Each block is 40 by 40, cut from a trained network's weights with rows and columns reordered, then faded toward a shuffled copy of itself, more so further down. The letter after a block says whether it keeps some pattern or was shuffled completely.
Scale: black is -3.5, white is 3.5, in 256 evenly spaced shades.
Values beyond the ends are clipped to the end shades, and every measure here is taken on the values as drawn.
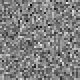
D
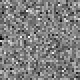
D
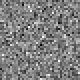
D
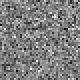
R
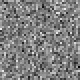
D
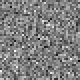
D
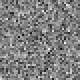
D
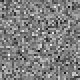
D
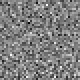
R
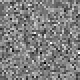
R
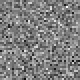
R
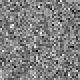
D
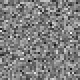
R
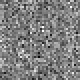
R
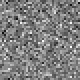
D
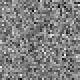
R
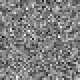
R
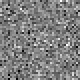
R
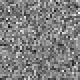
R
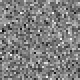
D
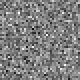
D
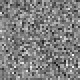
R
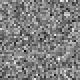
D
